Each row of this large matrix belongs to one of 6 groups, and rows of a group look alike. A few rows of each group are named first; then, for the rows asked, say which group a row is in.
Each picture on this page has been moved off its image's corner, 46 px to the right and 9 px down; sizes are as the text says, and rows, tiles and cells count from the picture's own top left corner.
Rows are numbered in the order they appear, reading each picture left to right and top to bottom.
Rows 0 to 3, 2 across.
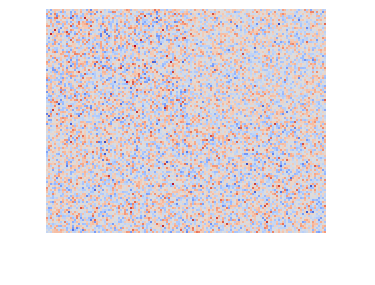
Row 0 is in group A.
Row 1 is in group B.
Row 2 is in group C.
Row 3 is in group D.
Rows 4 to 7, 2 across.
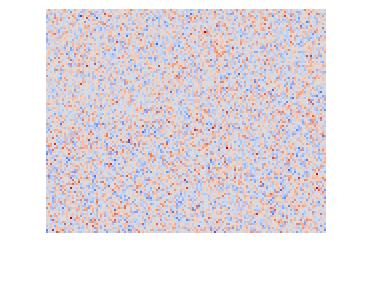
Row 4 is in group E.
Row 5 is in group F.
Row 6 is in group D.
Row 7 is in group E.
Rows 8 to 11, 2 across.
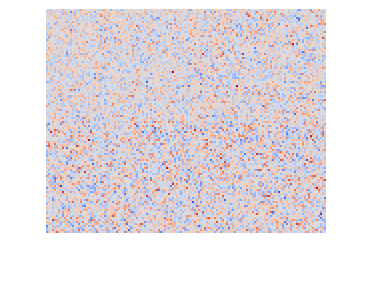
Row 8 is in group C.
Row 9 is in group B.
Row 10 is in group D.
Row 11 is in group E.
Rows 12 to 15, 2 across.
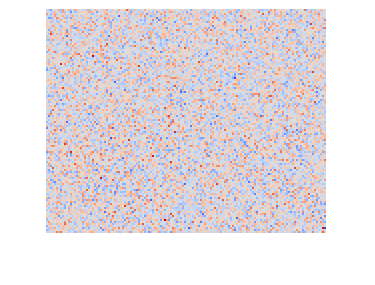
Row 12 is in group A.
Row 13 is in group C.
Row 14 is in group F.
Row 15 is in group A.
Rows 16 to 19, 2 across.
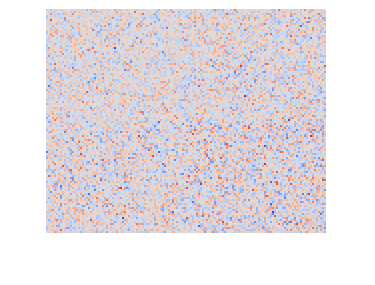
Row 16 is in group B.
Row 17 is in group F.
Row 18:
B
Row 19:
E
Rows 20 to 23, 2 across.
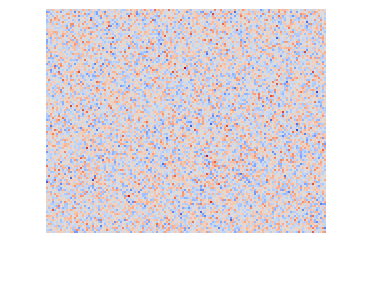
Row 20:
D
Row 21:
C
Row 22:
E
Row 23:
A
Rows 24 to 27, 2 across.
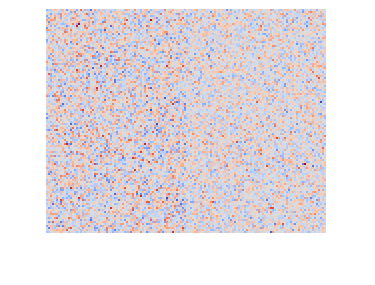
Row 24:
F
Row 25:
E
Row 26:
A
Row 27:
C
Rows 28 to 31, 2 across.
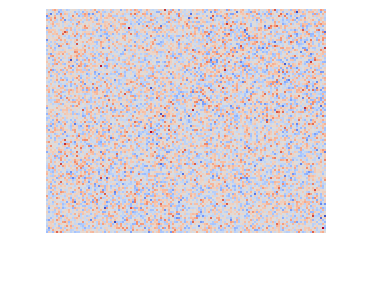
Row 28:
F
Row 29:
A
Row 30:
F
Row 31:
A
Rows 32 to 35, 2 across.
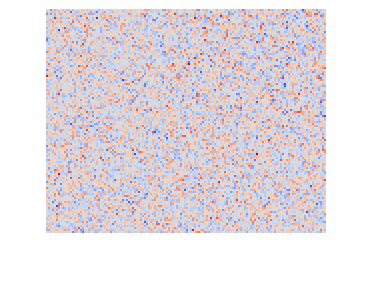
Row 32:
E
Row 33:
E
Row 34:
E
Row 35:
D
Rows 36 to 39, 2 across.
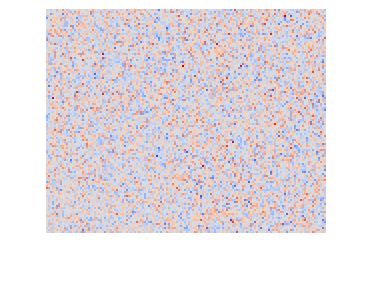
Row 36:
B
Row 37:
F
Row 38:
E
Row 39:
B
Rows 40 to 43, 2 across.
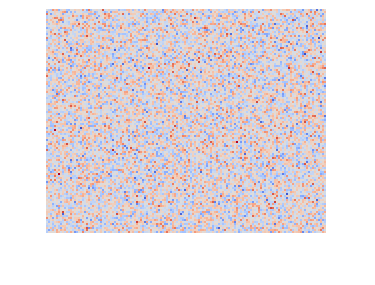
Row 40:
E
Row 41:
E
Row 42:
E
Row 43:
C
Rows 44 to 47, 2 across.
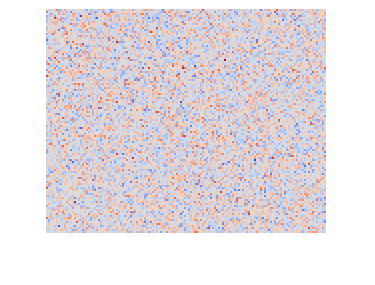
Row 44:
E
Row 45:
D
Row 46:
E
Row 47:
B
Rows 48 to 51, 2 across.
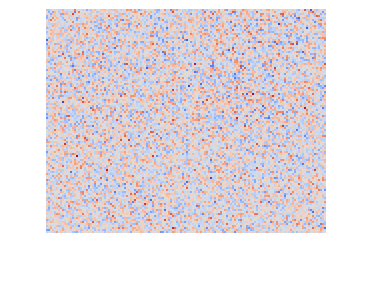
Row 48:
B
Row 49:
B
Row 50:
F
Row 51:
E
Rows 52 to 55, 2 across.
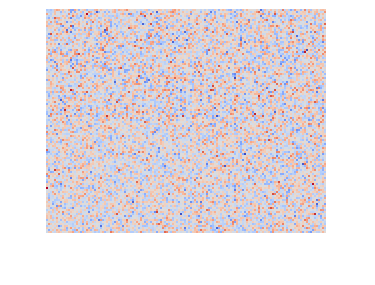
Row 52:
A
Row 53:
C
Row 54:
E
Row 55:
C
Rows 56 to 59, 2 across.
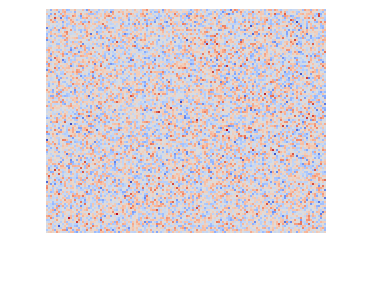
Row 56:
E
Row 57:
F
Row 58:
E
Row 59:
E
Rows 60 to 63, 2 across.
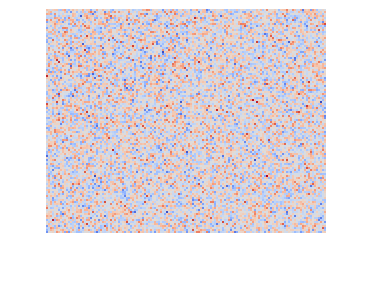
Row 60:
E
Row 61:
E
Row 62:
D
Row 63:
D
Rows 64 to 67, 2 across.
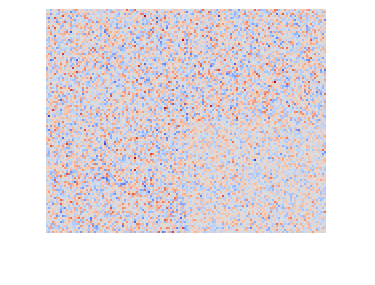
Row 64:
A
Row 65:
D
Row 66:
A
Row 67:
B
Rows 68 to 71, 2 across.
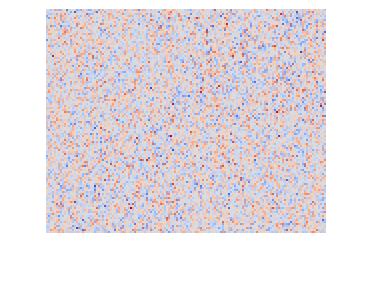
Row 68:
F
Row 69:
A
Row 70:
C
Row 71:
B
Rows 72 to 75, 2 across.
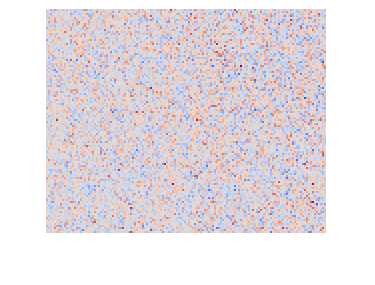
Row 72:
F
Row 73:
F
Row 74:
C
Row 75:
C
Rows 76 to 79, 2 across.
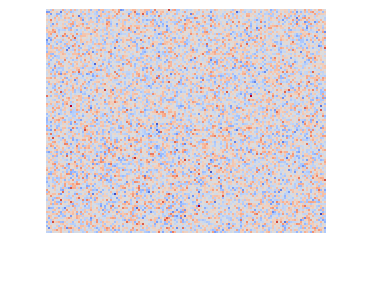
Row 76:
D
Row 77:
A
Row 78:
A
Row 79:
E
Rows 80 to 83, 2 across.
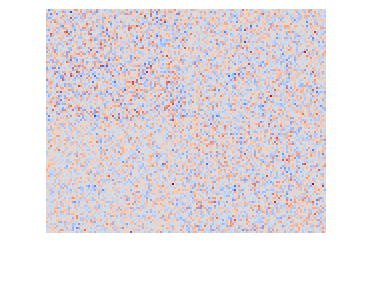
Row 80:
A
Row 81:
C
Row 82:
C
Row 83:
C
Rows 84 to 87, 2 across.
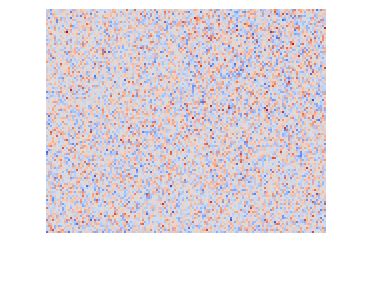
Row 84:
A
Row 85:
D
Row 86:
D
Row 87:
A
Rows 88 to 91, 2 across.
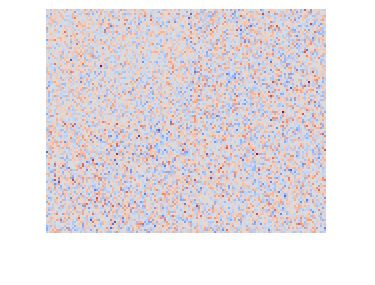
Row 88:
F
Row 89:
C
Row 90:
B
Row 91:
E
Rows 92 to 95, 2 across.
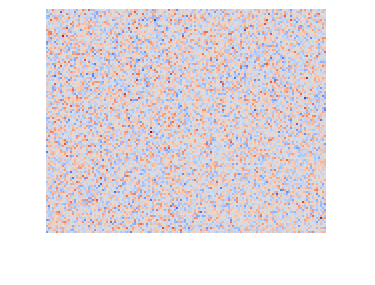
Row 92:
D
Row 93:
F
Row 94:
F
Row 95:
A
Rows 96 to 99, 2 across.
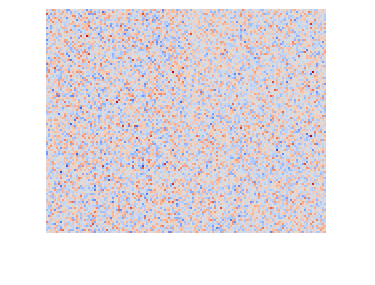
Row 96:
E
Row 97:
C
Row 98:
C
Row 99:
C
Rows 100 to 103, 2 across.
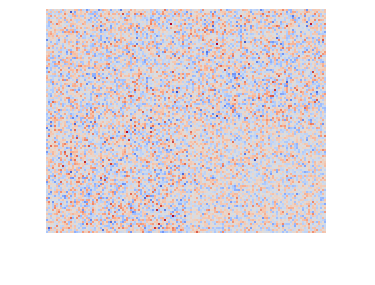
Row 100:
C
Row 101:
C
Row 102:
F
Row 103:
B
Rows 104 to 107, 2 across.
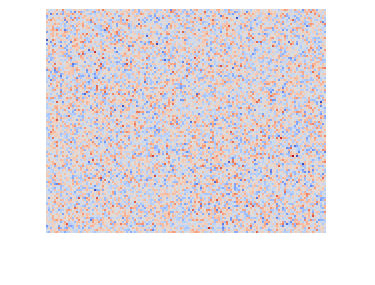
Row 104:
B
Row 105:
E
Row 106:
B
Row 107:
B
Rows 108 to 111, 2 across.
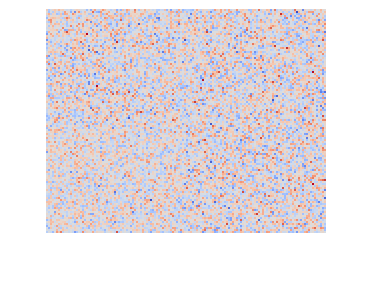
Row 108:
B
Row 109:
A
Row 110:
F
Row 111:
E
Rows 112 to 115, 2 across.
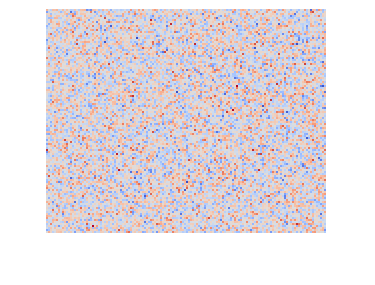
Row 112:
C
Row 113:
B
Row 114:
E
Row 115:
E
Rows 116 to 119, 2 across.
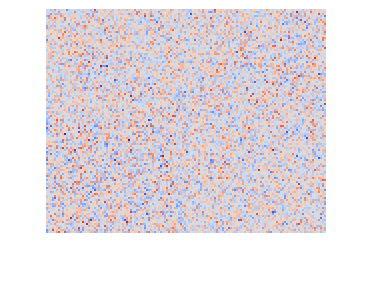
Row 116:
F
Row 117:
A
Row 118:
D
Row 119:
E
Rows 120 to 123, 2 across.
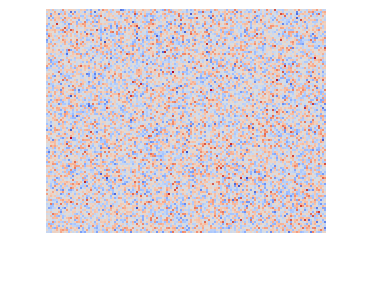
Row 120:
C
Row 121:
A
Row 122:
A
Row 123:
F
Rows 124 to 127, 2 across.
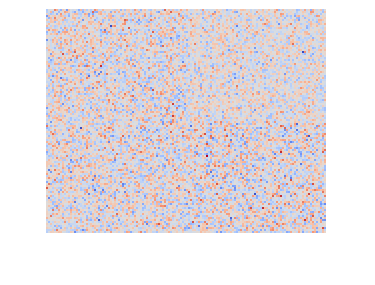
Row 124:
F
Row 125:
B
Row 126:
E
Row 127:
A
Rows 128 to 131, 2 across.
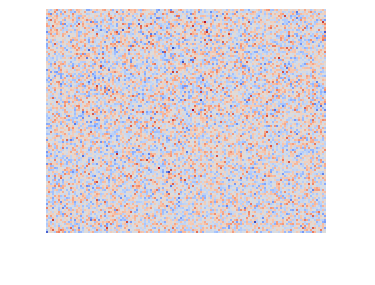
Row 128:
B
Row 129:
A
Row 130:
D
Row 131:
F
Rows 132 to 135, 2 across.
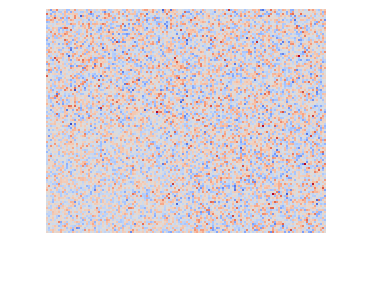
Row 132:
E
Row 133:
D
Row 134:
C
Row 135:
C
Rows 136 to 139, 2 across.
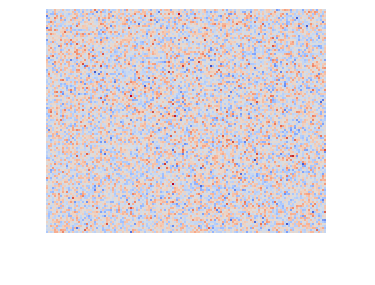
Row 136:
F
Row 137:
E
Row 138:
C
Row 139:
B
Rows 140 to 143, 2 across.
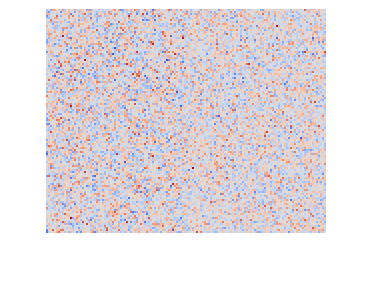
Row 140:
D
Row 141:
C
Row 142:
D
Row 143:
F
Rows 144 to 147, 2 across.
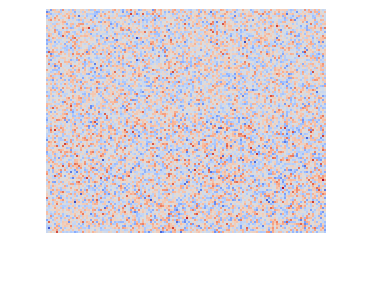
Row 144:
D
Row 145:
C
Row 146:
F
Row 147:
E
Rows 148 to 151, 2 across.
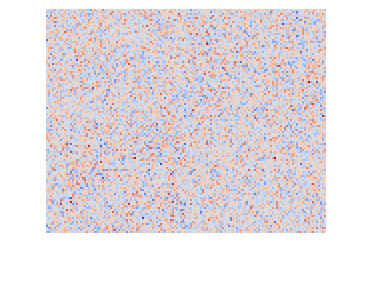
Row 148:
F
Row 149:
A
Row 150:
A
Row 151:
A
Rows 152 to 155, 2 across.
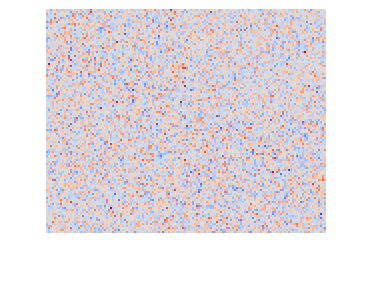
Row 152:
E
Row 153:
C
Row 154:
A
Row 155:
E
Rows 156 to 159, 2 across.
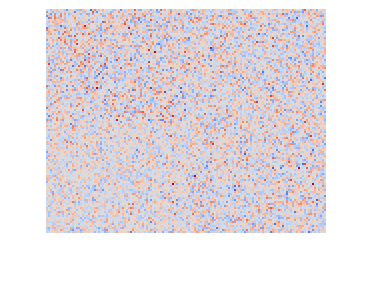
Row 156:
F
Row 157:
E
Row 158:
C
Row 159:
C
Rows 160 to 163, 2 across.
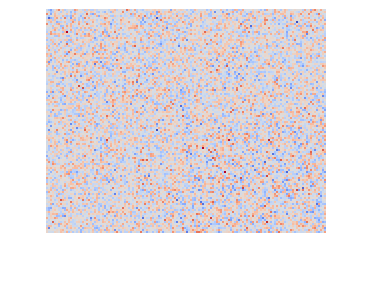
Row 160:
A
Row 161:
F
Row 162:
A
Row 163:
D
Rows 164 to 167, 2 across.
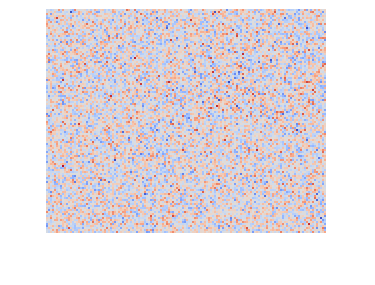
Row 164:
A
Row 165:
B
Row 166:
B
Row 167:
A
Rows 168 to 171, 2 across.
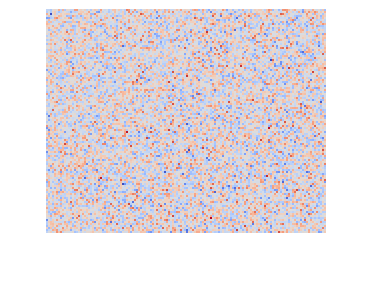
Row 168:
A
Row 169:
E
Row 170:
F
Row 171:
D
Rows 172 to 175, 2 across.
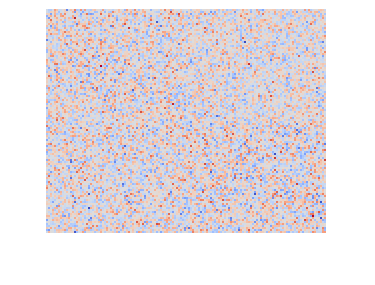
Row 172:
F
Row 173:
C
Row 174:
E
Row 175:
A
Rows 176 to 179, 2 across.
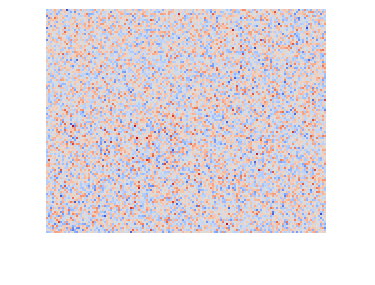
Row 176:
F
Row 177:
B
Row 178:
C
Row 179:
E
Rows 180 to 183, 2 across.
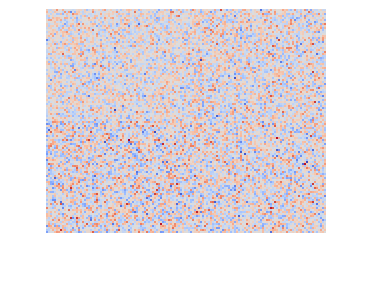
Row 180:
B
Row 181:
C
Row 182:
D
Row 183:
C
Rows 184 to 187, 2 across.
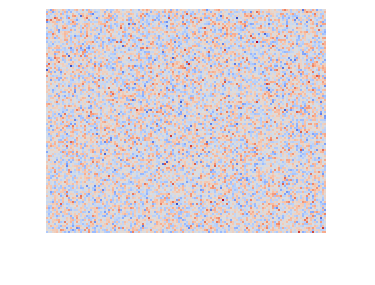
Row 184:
E
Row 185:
E
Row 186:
C
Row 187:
A
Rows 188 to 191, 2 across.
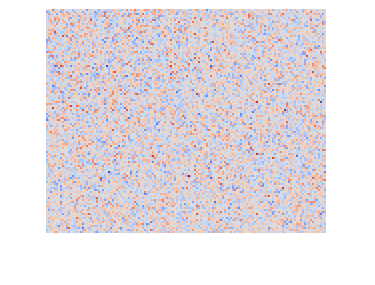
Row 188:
D
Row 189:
E
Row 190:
B
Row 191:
E
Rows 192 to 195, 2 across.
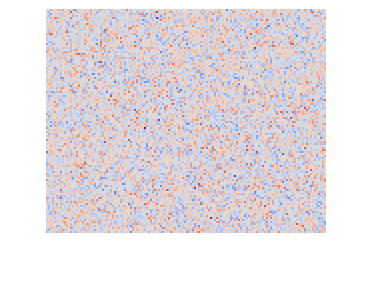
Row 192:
A
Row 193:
B
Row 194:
F
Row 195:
D
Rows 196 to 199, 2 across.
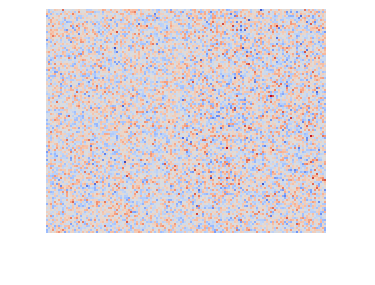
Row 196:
B
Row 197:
C
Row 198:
D
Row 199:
E
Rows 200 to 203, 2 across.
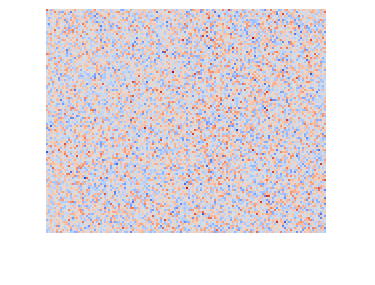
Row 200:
C
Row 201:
D
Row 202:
F
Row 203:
E
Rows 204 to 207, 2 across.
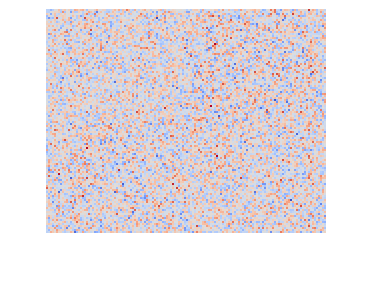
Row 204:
A
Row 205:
D
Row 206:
E
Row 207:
F
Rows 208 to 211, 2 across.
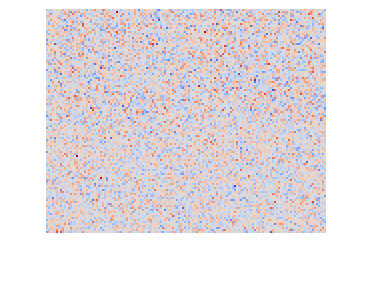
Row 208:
B
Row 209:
F
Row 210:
F
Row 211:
C
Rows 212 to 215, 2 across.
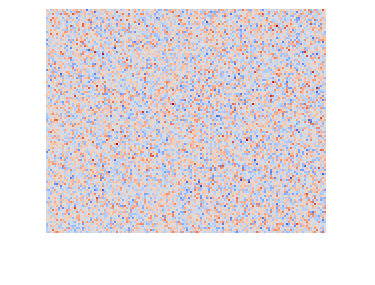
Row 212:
B
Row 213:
C
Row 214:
B
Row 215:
B
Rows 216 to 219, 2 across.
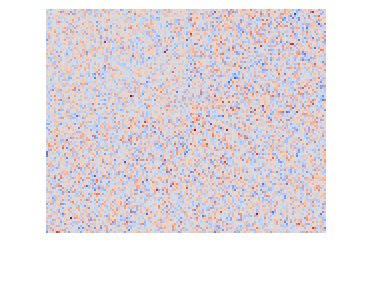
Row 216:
C
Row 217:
B
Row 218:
D
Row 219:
E
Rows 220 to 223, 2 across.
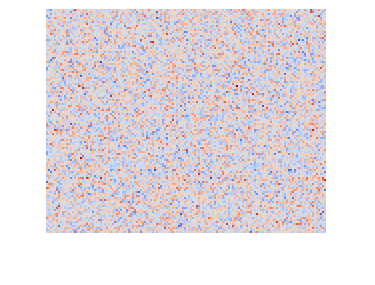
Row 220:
A
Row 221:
B
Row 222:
E
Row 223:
E
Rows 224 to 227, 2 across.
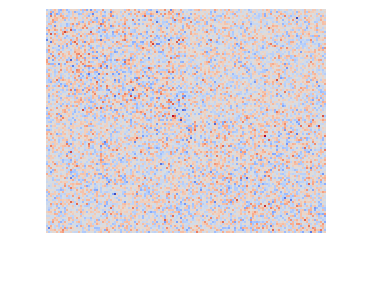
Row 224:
F
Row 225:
A
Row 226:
A
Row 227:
F
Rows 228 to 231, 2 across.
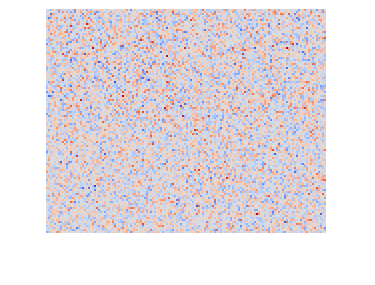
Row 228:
A
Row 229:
B
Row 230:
C
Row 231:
E
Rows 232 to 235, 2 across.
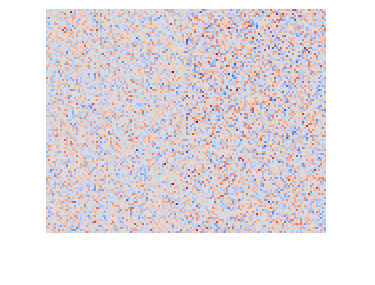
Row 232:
C
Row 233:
D
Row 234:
C
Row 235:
E
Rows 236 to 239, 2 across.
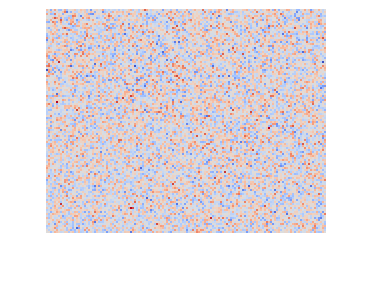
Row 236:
E
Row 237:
B
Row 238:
C
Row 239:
D
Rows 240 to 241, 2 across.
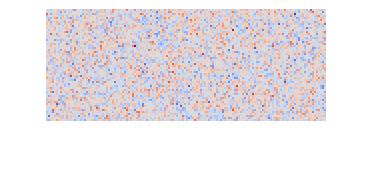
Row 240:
A
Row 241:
B
